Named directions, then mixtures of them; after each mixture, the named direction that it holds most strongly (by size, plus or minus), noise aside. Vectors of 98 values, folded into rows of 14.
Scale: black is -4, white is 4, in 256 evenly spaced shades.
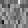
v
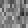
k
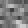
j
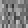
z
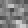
j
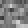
j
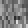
z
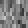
k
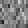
v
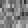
k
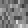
j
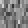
v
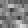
j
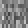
z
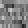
j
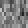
k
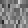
v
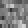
j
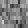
v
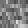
j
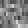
j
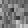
j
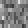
z
